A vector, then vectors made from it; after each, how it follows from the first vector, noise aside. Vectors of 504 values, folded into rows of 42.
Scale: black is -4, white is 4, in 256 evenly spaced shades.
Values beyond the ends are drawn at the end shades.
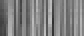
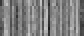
wrapped around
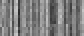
wrapped around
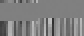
partly zeroed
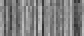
wrapped around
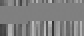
partly zeroed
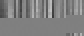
partly zeroed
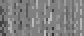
partly zeroed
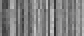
wrapped around
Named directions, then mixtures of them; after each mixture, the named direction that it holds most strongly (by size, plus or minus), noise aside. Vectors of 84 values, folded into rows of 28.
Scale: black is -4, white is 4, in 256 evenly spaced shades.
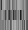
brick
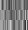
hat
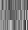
hat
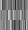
brick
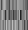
brick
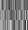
hat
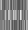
brick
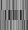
brick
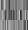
hat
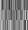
hat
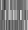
brick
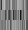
brick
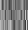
hat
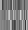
brick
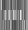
brick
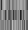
brick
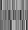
brick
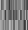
hat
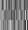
hat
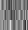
hat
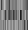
brick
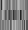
brick
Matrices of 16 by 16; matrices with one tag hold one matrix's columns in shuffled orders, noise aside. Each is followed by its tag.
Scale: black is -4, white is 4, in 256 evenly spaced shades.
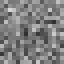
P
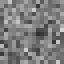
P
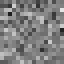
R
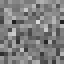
P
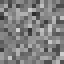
R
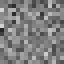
R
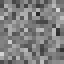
R
